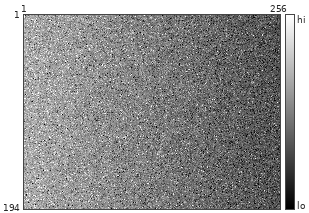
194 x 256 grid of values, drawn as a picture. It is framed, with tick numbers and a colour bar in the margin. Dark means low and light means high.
There are no regular stripes. No row or column stands out. There is an overall slope up to the left. The values follow a bell shape. Overall the values sit about 50% of the way up the scale.
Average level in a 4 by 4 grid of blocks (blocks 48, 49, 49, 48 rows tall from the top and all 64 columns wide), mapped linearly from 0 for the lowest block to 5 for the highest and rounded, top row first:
5 3 2 0 / 5 3 2 0 / 5 3 2 0 / 5 3 2 0
